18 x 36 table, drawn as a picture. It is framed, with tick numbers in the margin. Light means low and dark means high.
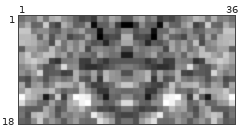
No overall slope runs across the table. The values follow a bell shape. The ninth with the highest average is the top middle. It is mirror symmetric from left to right. There are no regular stripes. No single row or column stands out from its neighbours.
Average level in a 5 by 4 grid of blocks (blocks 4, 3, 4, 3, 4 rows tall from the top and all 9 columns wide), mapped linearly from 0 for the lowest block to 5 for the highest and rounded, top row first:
1551 / 0330 / 2442 / 0220 / 2112
